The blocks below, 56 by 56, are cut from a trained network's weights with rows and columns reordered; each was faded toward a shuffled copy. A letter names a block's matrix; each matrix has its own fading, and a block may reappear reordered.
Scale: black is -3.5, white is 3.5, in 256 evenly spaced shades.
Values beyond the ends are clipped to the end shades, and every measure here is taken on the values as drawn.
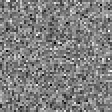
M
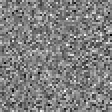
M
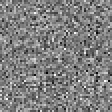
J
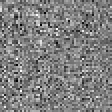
J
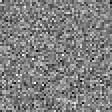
M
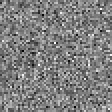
M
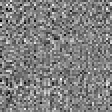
J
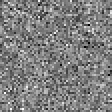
M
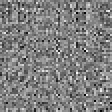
J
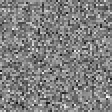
M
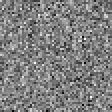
M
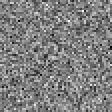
M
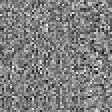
J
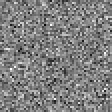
M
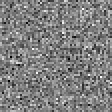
M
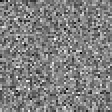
M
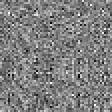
J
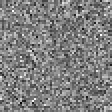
M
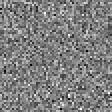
M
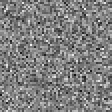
M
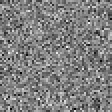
M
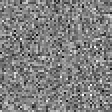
M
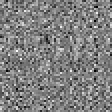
J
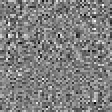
J
